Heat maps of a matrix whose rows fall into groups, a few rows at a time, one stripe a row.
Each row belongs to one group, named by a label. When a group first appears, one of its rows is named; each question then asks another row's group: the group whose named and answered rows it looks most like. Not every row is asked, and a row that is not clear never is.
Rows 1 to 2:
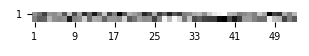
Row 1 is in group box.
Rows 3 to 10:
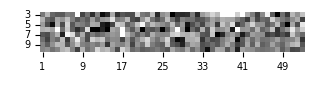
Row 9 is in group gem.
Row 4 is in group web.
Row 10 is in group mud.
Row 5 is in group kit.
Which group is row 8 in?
gem
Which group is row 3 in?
box
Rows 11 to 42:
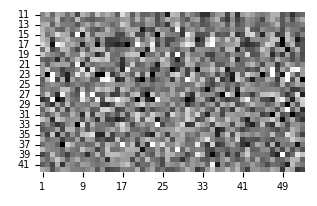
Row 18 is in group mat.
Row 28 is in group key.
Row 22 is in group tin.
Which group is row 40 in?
gem
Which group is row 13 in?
mud
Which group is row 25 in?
key
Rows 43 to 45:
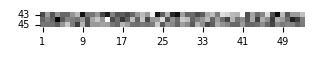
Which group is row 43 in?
box
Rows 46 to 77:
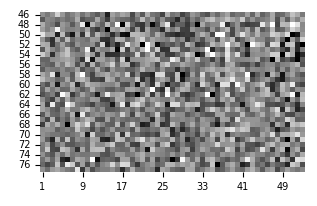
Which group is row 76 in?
web
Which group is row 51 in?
kit
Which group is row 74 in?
kit
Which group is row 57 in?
box
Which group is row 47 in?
box
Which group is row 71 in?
kit
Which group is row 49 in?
gem
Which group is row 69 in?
box
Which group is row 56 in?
web
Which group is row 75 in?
tin
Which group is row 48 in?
tin
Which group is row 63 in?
kit
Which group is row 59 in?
box
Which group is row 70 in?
tin
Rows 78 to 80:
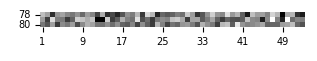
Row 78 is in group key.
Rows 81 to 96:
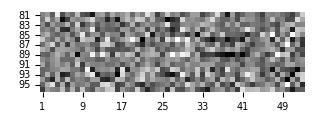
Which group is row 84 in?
tin
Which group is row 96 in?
mud
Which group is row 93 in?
tin
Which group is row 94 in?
kit
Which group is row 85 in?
tin
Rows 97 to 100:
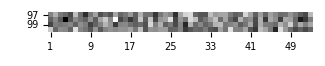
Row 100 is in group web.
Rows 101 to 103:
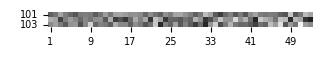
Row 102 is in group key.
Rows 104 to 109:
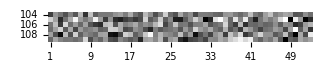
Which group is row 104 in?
mud
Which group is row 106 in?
mat
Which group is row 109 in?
box
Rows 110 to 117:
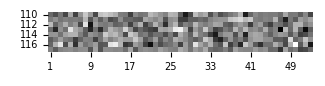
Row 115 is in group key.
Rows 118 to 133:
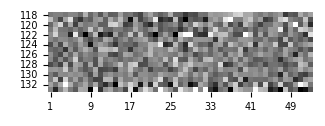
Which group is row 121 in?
tin
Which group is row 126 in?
kit
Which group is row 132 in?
gem
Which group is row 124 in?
box
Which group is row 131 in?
mat
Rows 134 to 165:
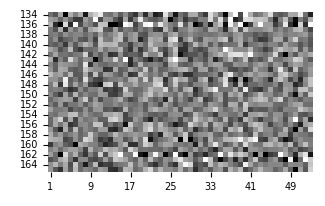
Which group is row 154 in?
mud
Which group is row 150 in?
kit
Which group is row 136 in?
kit
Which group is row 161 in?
mud
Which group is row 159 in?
box
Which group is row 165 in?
kit
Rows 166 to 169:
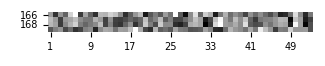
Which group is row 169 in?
key
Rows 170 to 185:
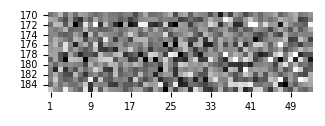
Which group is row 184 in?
box
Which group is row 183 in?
tin
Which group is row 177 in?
gem
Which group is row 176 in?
mud
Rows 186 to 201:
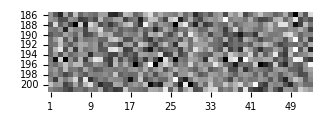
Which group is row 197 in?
mat
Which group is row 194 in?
box
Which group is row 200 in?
box
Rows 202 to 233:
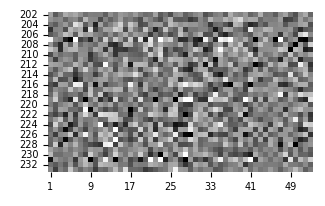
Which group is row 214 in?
key
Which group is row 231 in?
box
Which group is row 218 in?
tin
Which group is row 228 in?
mat
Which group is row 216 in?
web
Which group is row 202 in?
web
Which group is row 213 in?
gem
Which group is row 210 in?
box
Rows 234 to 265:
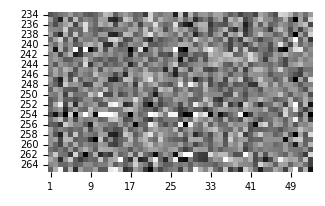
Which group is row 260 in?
kit
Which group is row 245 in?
mud
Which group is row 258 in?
kit
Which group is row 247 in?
kit
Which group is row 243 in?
box
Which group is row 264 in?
key
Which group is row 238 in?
kit
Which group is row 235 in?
kit
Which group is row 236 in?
gem
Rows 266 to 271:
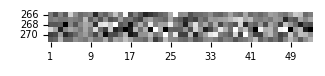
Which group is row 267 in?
box
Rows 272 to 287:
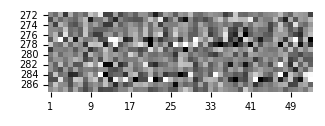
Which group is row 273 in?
box
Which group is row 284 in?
tin
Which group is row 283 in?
kit
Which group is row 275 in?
mat
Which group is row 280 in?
mud
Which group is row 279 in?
box
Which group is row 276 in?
mat
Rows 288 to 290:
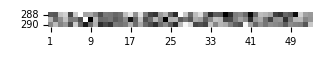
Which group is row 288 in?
web
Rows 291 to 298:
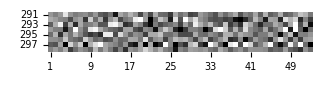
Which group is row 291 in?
gem
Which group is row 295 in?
mat
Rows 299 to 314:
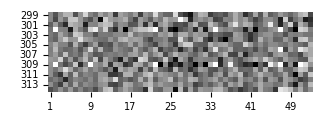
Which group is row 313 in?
kit
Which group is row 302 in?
tin
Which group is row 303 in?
web
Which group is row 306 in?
tin
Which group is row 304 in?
web
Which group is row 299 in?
gem
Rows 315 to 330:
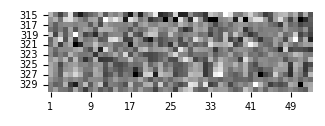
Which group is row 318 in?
gem
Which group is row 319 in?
web
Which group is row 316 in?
mud
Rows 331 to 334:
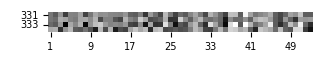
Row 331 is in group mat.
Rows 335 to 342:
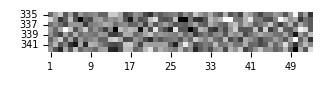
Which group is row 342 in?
kit
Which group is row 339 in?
kit
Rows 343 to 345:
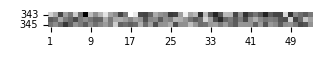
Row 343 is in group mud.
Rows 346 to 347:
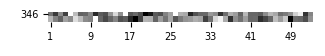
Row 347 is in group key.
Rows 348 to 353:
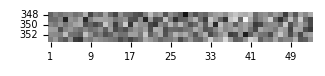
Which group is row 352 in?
mat
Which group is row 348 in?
box
